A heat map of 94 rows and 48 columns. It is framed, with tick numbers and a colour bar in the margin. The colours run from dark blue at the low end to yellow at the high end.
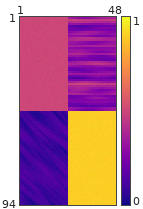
It is made of 2 by 2 panels. Panel 1,1: middling, flat. Panel 1,2: low, streaked across. Panel 2,1: very low, slanting down to the right, faint in contrast. Panel 2,2: very high, flat.
